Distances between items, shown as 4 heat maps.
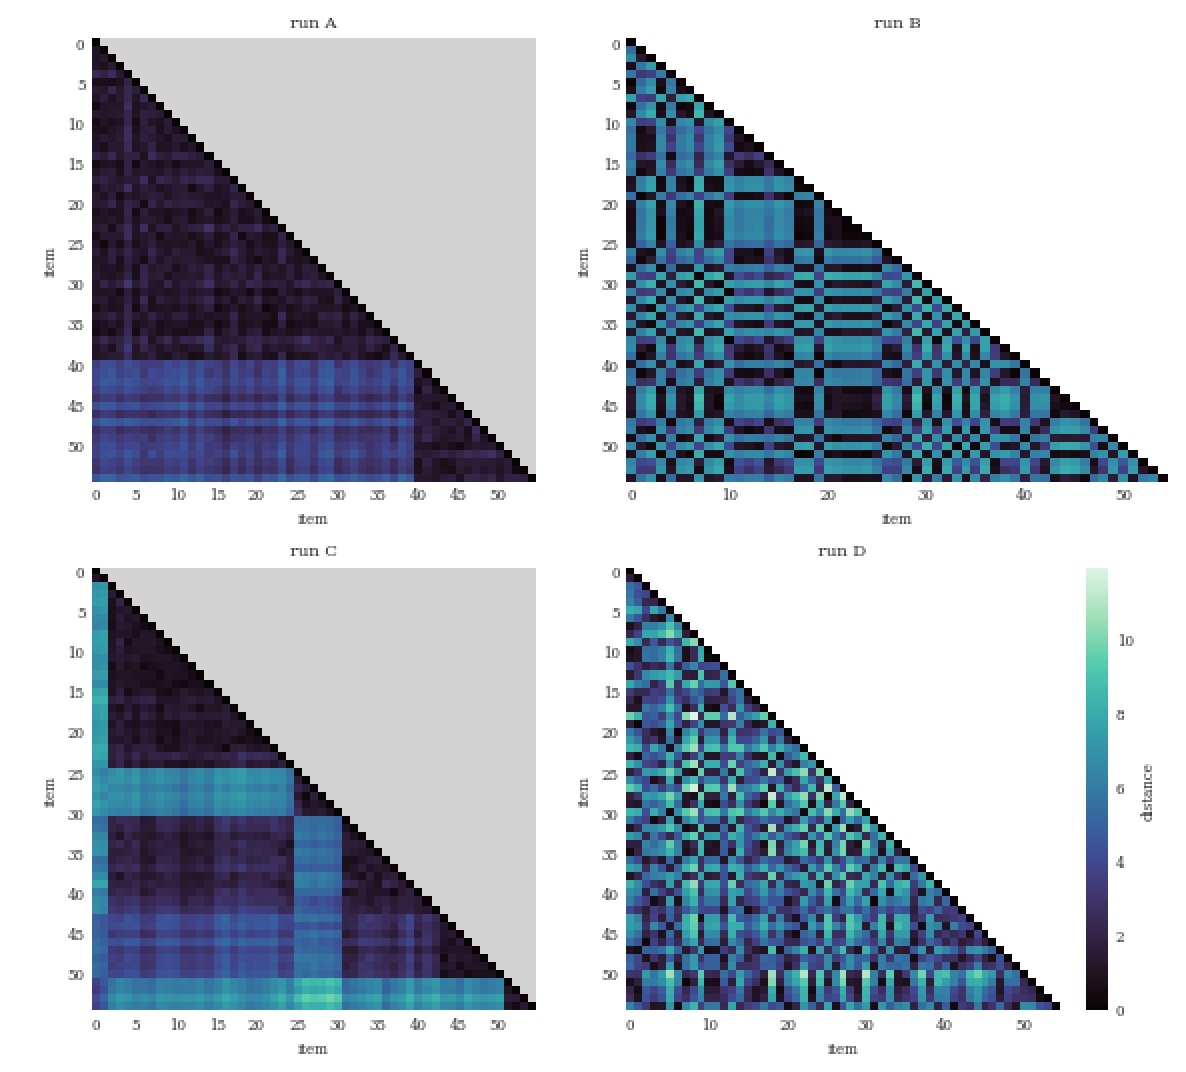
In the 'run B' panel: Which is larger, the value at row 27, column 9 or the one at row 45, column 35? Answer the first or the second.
the second
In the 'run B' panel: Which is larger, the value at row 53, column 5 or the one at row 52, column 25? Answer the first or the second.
the first
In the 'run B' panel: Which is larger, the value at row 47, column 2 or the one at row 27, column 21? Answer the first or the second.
the second
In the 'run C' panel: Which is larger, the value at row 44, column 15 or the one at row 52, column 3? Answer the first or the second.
the second
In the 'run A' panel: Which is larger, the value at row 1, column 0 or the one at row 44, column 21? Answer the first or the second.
the second
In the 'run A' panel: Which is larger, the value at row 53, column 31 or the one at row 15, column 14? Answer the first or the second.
the first
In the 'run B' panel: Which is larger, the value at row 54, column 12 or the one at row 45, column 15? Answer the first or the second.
the second
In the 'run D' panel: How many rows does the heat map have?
55
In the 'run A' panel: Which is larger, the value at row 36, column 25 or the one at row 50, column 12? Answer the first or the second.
the second
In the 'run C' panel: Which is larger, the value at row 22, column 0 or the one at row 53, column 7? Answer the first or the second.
the first
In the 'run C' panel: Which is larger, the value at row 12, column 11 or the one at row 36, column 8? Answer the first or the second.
the second
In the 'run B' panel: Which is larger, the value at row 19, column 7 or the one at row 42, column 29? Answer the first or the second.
the first
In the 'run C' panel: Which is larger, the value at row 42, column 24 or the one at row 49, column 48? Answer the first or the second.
the first
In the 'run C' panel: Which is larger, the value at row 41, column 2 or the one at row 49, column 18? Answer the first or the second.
the second
